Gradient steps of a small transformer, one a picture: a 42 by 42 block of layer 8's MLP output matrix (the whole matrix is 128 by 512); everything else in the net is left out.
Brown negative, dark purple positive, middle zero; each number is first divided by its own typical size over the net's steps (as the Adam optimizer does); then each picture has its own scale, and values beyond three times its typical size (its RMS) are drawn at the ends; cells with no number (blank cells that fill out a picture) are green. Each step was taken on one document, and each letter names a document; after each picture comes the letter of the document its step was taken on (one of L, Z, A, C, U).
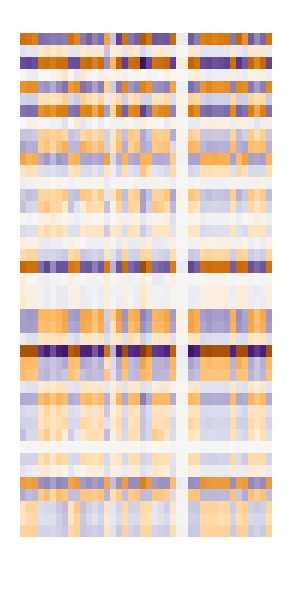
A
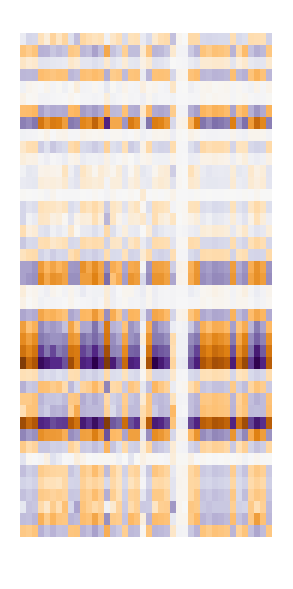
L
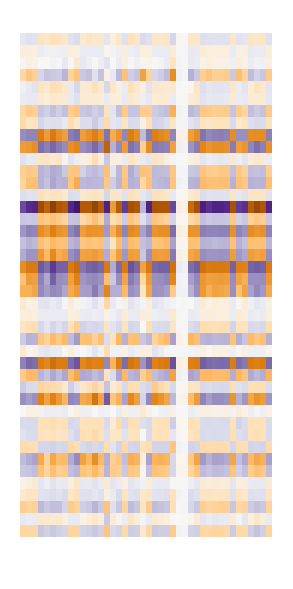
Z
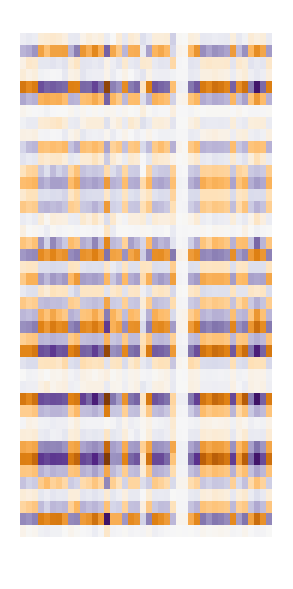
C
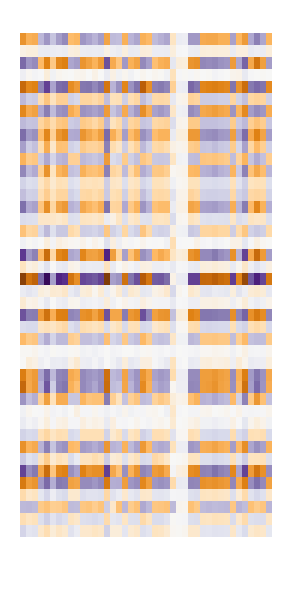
A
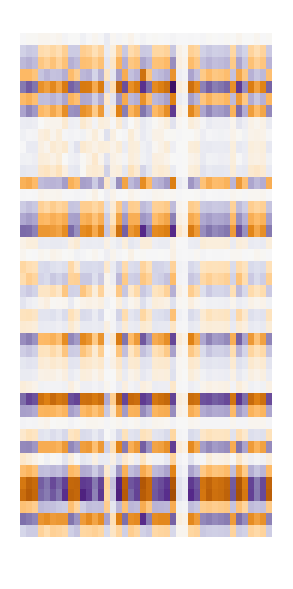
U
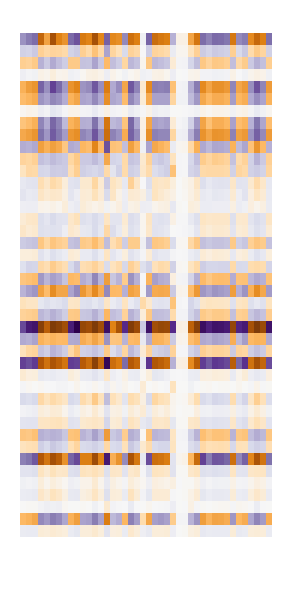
L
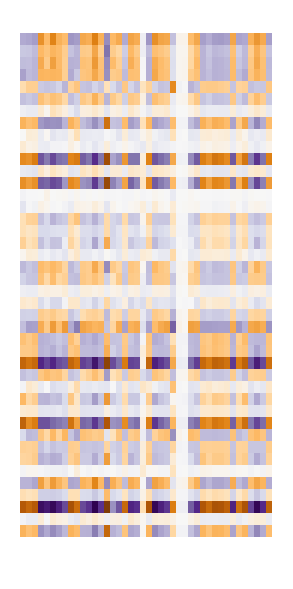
C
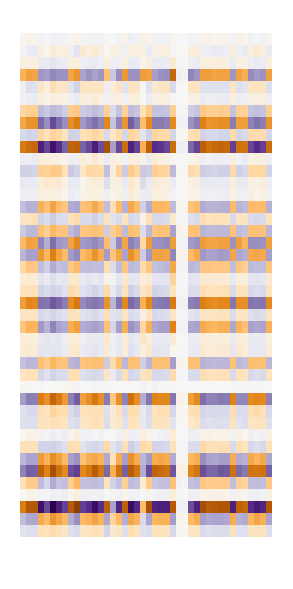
Z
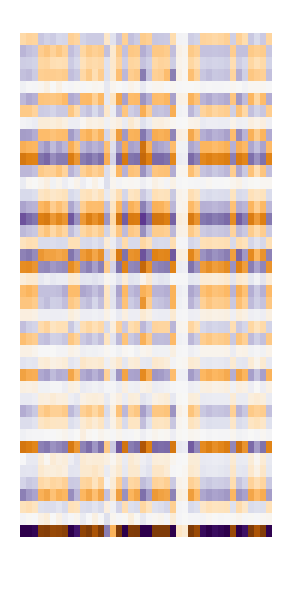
U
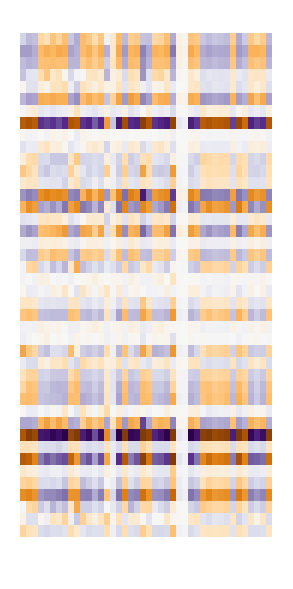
U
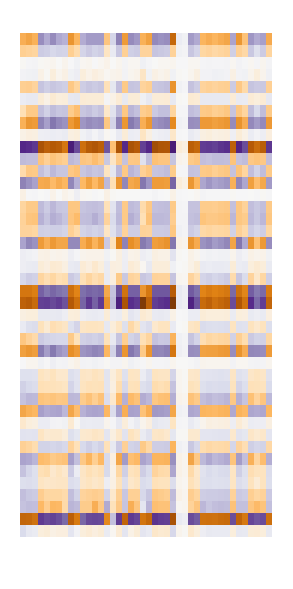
U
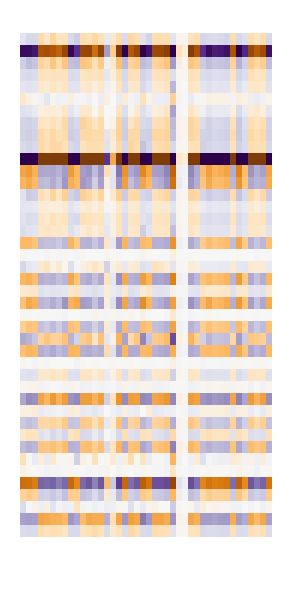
U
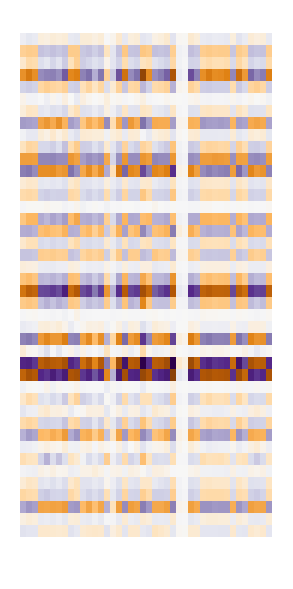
Z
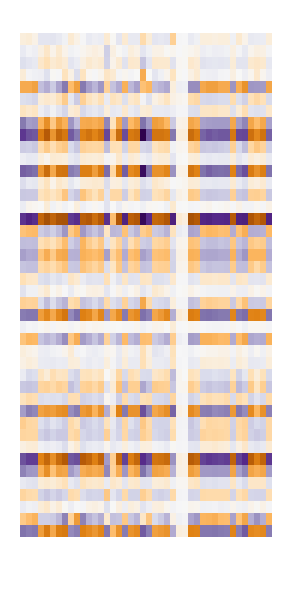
A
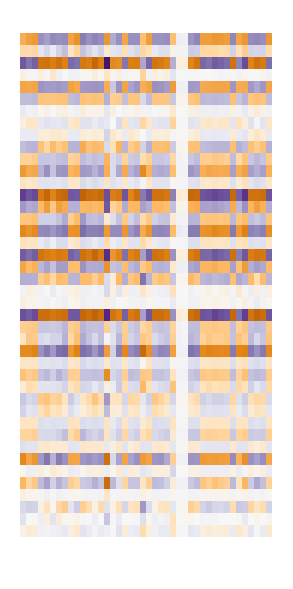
A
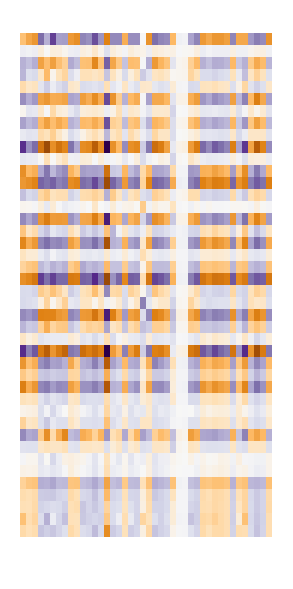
C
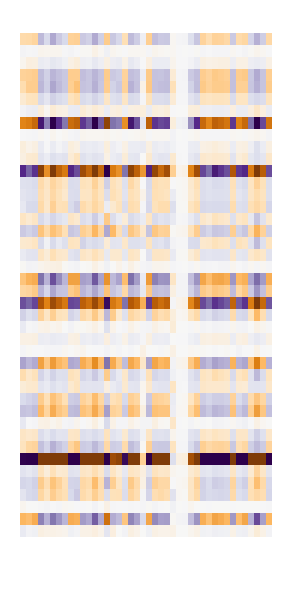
L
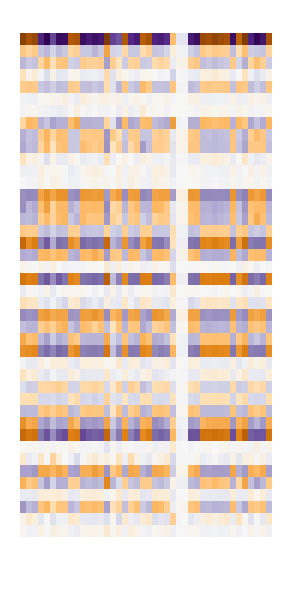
A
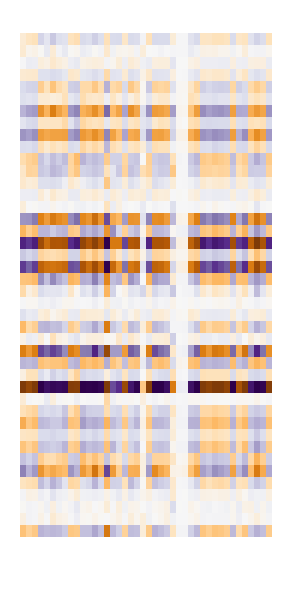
L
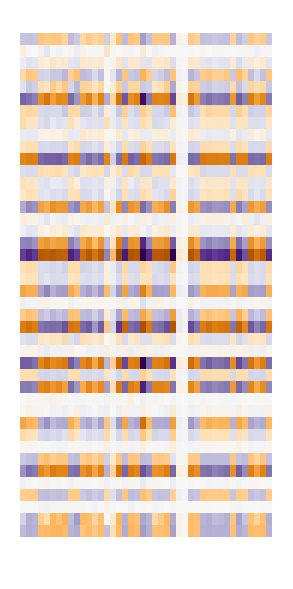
Z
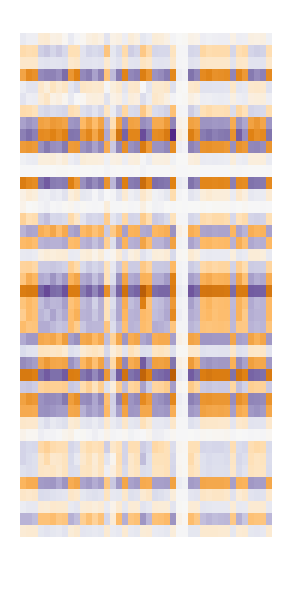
Z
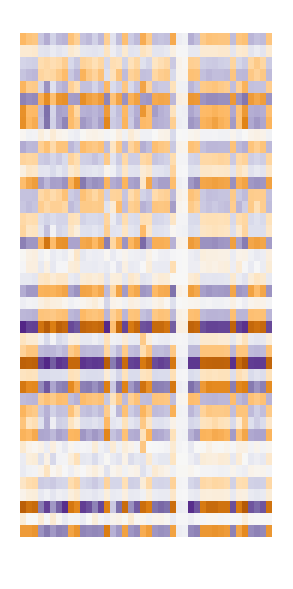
A
